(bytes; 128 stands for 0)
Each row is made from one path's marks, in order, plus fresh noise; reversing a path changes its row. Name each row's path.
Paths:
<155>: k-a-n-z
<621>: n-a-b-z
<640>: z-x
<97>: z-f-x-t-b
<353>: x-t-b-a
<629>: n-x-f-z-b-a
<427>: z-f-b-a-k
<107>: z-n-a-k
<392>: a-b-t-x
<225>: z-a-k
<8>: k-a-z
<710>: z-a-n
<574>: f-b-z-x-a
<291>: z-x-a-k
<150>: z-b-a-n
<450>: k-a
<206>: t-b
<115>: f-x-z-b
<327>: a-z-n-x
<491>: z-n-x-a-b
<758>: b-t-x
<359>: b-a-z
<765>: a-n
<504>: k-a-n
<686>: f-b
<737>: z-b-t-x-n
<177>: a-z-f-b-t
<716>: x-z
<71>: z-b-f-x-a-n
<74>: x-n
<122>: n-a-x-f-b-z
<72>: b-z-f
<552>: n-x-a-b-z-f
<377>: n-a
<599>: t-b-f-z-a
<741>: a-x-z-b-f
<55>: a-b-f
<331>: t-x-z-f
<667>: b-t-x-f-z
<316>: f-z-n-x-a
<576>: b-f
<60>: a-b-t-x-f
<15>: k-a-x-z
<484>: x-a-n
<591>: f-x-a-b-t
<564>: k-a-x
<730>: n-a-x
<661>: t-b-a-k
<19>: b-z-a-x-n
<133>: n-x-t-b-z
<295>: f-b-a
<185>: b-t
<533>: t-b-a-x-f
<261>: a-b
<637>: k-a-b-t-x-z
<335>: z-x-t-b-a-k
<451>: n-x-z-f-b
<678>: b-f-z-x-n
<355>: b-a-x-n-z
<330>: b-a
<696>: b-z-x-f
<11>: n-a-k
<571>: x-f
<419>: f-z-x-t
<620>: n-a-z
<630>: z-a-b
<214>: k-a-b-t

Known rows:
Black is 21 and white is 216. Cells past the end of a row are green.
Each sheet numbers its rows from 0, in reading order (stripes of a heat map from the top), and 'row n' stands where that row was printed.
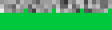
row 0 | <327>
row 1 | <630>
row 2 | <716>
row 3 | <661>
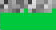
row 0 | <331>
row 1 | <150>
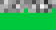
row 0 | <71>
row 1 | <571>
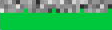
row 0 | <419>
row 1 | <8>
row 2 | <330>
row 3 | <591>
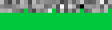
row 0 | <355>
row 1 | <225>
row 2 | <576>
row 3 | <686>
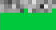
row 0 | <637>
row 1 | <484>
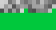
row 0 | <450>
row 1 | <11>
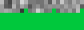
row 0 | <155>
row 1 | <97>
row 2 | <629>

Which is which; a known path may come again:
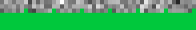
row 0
<599>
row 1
<661>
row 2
<377>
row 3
<533>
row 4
<353>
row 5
<710>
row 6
<133>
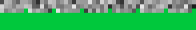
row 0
<737>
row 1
<716>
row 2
<419>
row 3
<330>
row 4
<621>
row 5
<19>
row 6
<185>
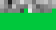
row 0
<8>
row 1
<640>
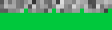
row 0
<335>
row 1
<331>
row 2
<150>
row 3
<15>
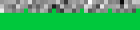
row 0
<327>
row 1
<214>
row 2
<261>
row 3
<765>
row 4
<359>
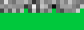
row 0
<295>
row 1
<55>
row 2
<107>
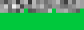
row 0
<571>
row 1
<427>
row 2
<355>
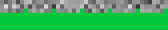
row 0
<60>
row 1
<591>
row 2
<316>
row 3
<491>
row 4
<177>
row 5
<667>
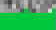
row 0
<637>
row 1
<291>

